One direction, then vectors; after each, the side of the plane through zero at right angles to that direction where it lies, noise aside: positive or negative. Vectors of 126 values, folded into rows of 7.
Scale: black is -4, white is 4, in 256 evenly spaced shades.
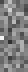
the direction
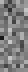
negative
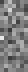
positive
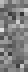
negative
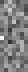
positive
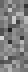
positive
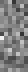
positive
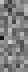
negative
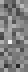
negative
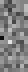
negative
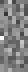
positive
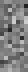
positive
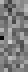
negative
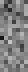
negative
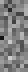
negative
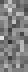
positive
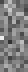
positive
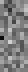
negative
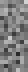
negative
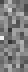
positive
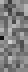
negative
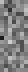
negative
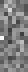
positive
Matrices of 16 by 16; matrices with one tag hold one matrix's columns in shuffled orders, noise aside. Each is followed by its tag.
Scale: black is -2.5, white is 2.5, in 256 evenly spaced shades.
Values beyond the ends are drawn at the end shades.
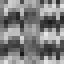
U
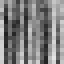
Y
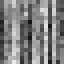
Y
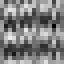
U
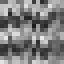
U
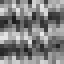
U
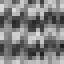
U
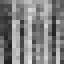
Y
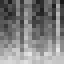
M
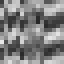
U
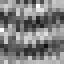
U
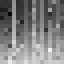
M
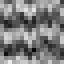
U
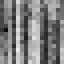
Y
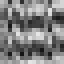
U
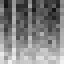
M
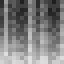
M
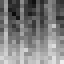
M
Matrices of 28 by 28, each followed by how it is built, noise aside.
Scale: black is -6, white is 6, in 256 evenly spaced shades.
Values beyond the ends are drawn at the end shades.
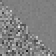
lower triangular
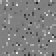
sparse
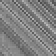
Toeplitz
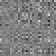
low rank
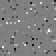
sparse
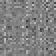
low rank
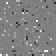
sparse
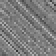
Toeplitz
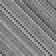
Toeplitz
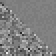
lower triangular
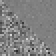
lower triangular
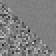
lower triangular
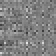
low rank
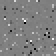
sparse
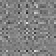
low rank
